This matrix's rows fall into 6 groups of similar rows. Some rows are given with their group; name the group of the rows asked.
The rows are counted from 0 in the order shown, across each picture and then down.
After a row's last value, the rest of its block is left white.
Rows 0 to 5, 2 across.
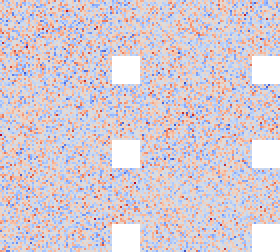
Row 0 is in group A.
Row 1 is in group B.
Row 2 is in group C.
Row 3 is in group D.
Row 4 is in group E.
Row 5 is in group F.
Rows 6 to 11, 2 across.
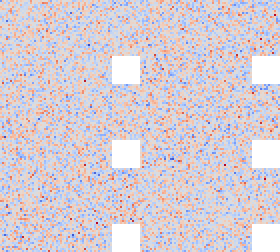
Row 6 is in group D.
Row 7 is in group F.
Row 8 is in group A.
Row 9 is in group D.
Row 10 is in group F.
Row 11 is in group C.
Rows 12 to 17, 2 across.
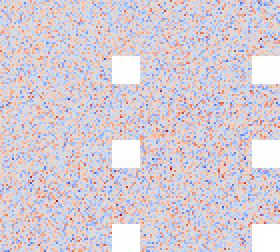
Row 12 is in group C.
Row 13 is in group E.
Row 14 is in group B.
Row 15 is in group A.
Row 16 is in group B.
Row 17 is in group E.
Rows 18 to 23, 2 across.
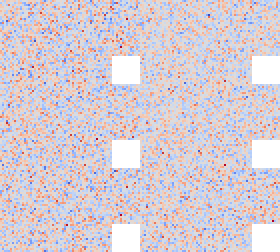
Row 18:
B
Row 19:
B
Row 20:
F
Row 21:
F
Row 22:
B
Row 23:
F
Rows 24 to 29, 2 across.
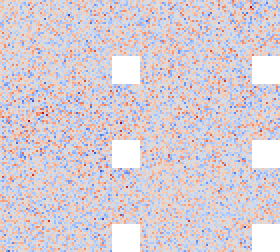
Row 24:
B
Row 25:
B
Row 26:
A
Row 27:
B
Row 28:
E
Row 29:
C
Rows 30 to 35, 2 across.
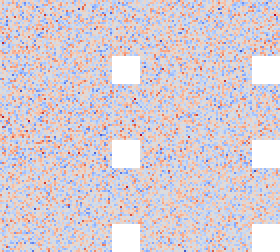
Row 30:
A
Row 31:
F
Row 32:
A
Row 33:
C
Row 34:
D
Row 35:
B
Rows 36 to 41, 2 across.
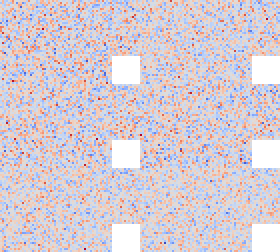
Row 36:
A
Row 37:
E
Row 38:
F
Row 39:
C
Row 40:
D
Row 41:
D
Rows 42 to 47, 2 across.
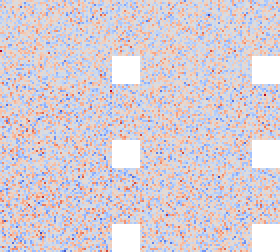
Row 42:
C
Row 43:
B
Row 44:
A
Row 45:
C
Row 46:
A
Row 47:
A
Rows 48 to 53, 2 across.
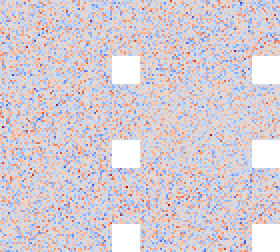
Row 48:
A
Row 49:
E
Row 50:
A
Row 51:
F
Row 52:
E
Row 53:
A
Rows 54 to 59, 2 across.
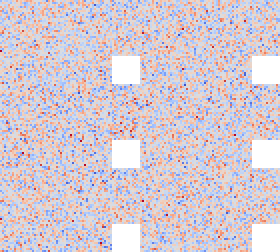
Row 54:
C
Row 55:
A
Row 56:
F
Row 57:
B
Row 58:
C
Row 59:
A
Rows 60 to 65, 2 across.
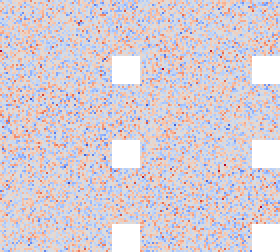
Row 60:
C
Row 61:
F
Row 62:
A
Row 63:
D
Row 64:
B
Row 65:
E
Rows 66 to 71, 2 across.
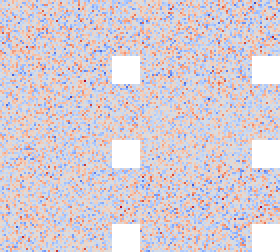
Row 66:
A
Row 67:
B
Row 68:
D
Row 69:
B
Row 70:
F
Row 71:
E
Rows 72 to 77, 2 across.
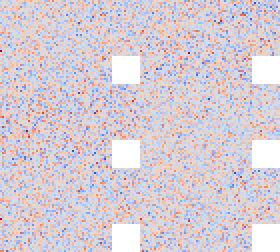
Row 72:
C
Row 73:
C
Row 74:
A
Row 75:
B
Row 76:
C
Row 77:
C
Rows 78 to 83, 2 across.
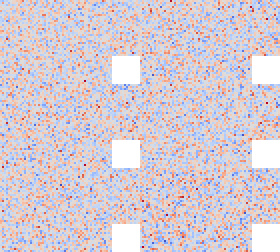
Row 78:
F
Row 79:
E
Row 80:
D
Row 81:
E
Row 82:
A
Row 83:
A
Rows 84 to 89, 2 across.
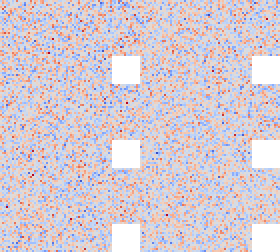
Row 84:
E
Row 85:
B
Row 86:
B
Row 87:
E
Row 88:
F
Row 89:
A
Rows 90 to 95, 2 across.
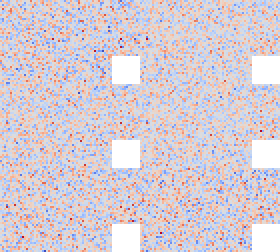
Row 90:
E
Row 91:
F
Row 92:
F
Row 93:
F
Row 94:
F
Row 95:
C
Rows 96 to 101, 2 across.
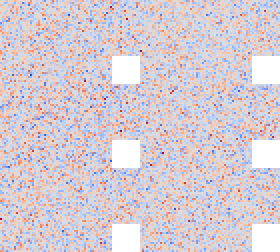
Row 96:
B
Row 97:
C
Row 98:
B
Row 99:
F
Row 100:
C
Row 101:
D
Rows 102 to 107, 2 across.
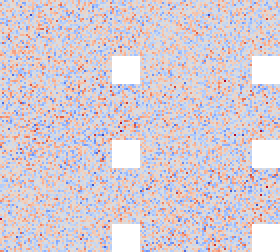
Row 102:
A
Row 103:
B
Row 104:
E
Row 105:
E
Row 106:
C
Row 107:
B
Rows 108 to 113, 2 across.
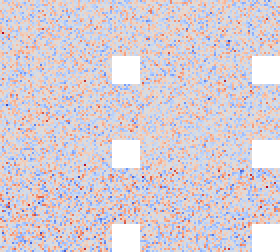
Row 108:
A
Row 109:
D
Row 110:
D
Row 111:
B
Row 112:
A
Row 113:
E
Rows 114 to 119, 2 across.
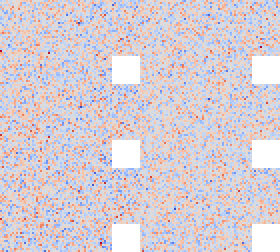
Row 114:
C
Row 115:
B
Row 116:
C
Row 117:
B
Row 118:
C
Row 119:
D
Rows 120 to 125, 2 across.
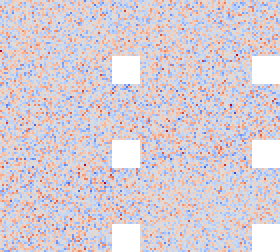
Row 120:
C
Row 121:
F
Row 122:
D
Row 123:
A
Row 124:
B
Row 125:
C
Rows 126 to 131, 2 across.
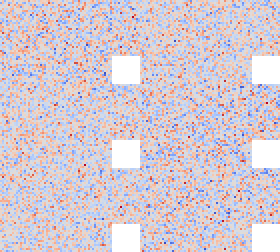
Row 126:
A
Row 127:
D
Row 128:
F
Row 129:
E
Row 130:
E
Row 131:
D
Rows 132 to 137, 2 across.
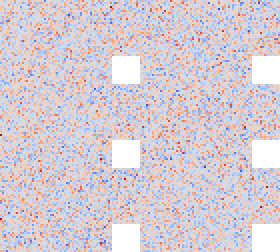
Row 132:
B
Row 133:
E
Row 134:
C
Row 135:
A
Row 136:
C
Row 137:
E
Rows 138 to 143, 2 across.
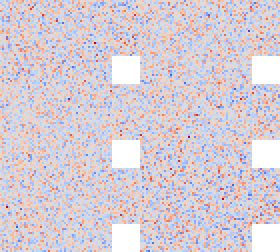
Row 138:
F
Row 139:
B
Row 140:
B
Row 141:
C
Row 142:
F
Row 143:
E
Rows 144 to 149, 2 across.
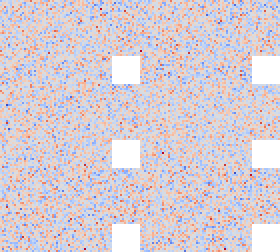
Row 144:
C
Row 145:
C
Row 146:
D
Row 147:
F
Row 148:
F
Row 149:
B
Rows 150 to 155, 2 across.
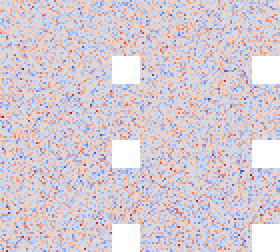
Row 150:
F
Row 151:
A
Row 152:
A
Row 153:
B
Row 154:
F
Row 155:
E
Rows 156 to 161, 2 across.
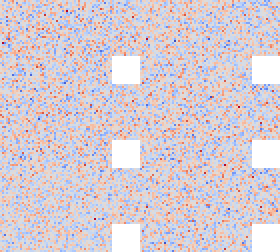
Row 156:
A
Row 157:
D
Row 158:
A
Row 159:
D
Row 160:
E
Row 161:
D
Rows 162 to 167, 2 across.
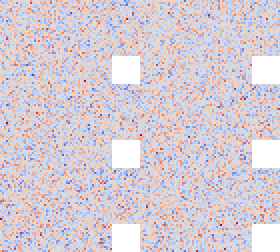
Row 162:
D
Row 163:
B
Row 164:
D
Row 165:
C
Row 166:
C
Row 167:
F
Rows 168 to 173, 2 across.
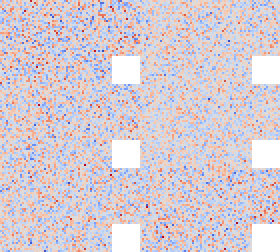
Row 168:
E
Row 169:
D
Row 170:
D
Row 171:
B
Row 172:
B
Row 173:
F
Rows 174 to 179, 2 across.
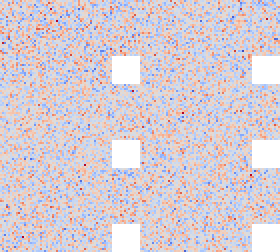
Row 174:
A
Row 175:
E
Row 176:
D
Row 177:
A
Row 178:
F
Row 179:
B
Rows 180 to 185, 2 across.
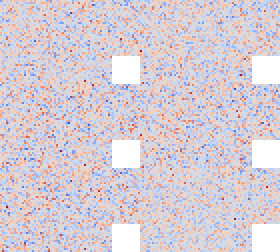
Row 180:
D
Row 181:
C
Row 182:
D
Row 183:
C
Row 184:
D
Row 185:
E
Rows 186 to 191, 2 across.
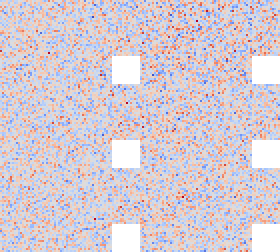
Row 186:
C
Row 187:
A
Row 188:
E
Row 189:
A
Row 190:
E
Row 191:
A
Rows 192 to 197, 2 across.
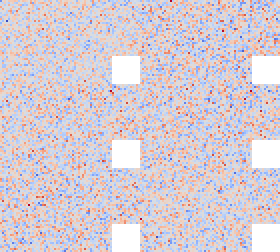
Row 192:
D
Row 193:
E
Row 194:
B
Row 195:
B
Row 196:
A
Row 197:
C
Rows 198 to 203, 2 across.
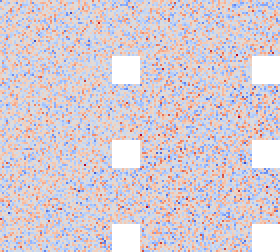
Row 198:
D
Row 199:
F
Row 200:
D
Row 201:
C
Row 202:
C
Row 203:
D
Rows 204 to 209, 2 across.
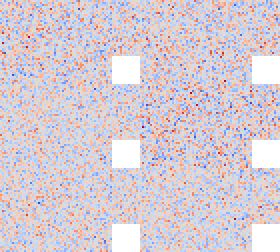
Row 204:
A
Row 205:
F
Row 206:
C
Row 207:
A
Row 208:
A
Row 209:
E
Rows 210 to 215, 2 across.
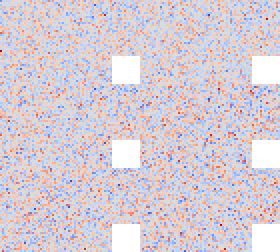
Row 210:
C
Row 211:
B
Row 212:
C
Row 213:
B
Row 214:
D
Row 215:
F
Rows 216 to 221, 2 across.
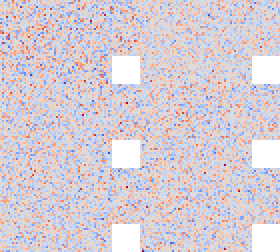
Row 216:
A
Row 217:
B
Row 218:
E
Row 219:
D
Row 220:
E
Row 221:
D
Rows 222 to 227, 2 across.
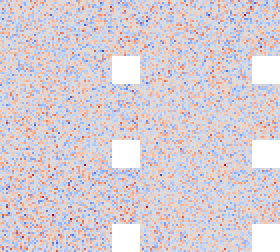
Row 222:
E
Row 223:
B
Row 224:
D
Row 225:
F
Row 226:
F
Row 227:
F
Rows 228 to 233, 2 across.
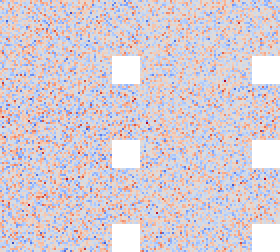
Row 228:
D
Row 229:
D
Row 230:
A
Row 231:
F
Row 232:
A
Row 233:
C
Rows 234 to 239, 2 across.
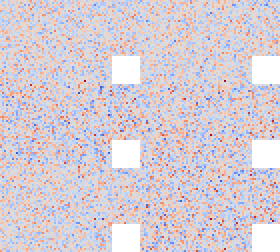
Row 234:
F
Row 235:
D
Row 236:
E
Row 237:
F
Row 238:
E
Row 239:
F
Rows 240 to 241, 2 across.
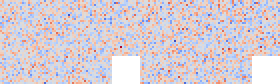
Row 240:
B
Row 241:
B
